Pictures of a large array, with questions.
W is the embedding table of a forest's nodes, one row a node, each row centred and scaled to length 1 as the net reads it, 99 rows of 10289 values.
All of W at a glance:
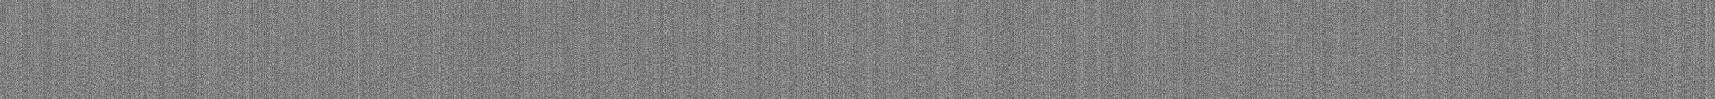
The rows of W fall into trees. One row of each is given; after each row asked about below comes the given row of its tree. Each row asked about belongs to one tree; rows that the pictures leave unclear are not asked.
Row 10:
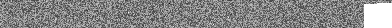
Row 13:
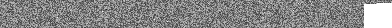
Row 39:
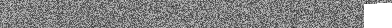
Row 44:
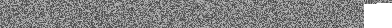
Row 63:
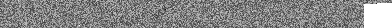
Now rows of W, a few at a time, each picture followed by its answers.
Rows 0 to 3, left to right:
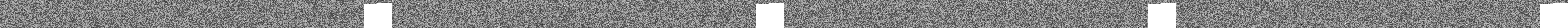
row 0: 13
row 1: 13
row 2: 44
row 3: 10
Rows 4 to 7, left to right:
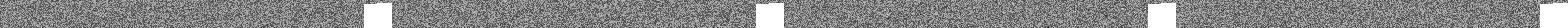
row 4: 39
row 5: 13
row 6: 39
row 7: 39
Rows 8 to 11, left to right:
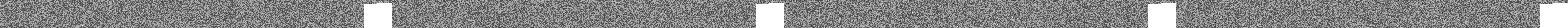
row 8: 10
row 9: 44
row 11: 10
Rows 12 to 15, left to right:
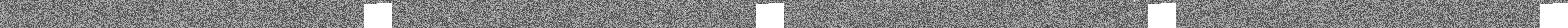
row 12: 10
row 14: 39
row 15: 44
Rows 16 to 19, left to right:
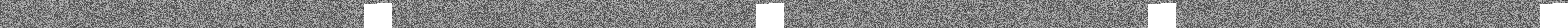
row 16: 39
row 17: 44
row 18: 10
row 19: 10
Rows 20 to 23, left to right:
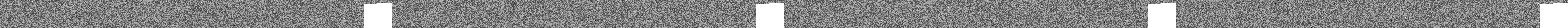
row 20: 44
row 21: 10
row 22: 44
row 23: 63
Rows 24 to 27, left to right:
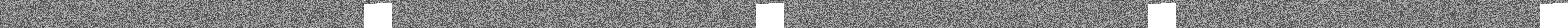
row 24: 39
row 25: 13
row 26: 39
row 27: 44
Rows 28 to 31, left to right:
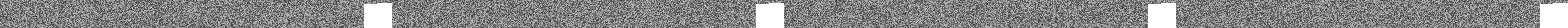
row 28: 63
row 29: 10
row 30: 44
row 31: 44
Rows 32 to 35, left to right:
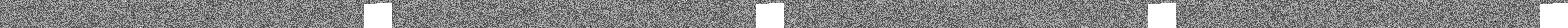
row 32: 39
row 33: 39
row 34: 39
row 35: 44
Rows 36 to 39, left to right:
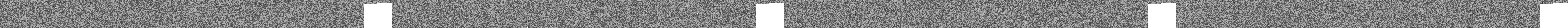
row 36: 63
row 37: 13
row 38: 63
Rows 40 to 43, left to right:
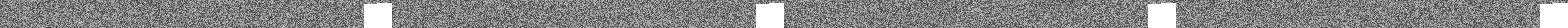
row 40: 63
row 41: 39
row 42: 63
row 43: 10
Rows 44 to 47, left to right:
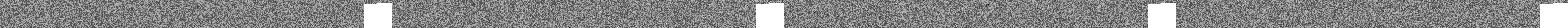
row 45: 10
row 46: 44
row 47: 63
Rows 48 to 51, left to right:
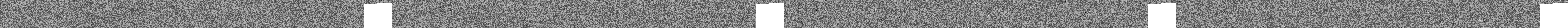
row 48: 39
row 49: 44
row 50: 63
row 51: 13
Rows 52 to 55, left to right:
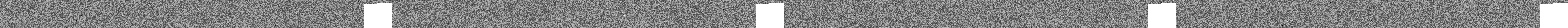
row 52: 10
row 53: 10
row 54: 39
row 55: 44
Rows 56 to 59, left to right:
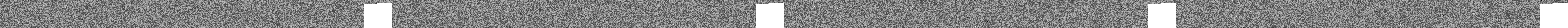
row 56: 44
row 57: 13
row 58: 63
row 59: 13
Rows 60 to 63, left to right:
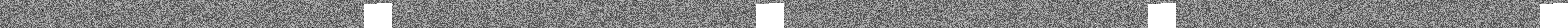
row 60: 44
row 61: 13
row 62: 10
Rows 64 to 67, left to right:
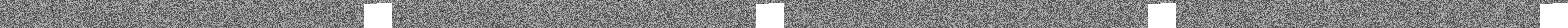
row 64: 44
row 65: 44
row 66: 10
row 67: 13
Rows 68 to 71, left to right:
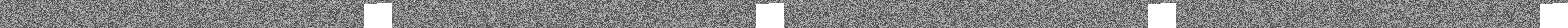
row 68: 13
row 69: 13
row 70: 44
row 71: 13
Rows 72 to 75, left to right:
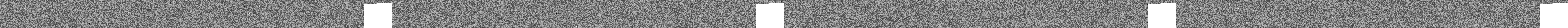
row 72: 13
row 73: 10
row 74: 39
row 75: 13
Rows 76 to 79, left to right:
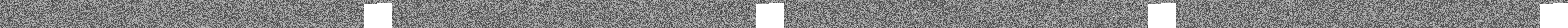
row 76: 44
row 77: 44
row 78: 63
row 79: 63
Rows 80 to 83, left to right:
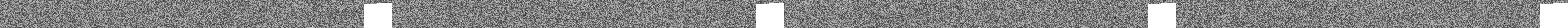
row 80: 13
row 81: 39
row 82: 39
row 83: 39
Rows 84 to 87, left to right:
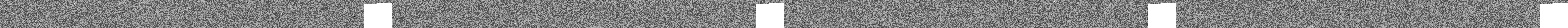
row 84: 44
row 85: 44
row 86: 13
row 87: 10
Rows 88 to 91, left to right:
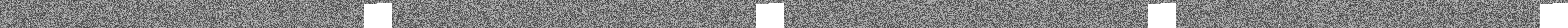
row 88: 39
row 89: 13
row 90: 44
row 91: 44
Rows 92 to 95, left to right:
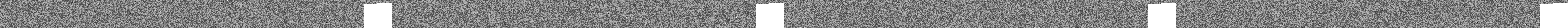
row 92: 10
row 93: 13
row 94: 39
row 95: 13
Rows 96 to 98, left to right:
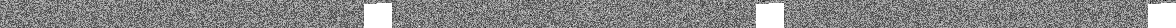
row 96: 13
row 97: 63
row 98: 39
